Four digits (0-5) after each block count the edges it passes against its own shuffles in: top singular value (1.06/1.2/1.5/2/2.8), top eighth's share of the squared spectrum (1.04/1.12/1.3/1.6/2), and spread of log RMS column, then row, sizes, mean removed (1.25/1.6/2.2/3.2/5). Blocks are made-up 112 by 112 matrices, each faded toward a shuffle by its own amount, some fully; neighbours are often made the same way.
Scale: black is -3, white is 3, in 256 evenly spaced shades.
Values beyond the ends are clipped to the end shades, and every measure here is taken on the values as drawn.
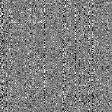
3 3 4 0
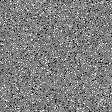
0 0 0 0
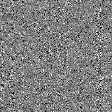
2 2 3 0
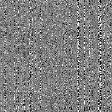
4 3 4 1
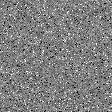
0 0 0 0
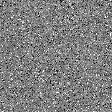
2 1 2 0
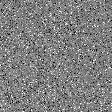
1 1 1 0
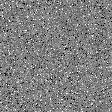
0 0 0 0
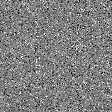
1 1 1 0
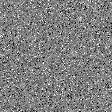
1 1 1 0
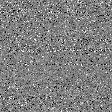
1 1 0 3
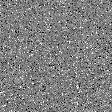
0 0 0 1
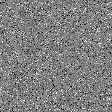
0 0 0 1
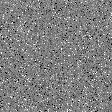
0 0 0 0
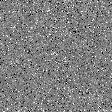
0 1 0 1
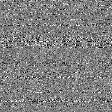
2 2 0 4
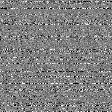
2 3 0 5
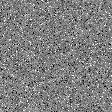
0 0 0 0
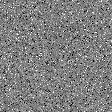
0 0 0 0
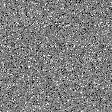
0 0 0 2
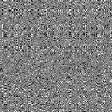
5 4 3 3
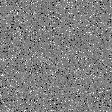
3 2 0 0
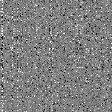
4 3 2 1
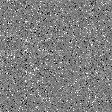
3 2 1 0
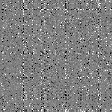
4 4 3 2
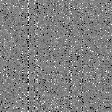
4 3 2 2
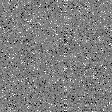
3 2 1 0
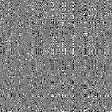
5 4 3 3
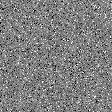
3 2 0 0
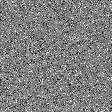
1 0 0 0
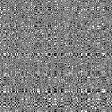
5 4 3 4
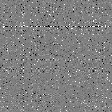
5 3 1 2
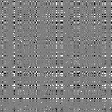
5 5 4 4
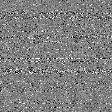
2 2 0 4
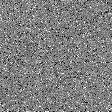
1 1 0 1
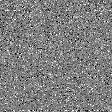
1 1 0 2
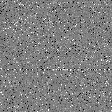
3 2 0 1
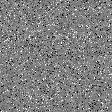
2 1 0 0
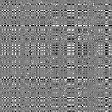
5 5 4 4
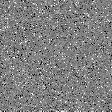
3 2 0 0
